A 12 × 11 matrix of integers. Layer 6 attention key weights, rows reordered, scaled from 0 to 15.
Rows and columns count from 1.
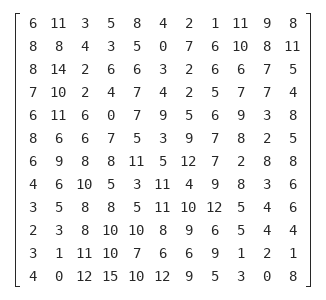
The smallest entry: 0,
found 4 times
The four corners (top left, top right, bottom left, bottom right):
6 8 4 8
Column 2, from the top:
11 8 14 10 11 6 9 6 5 3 1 0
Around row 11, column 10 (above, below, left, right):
4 0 1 1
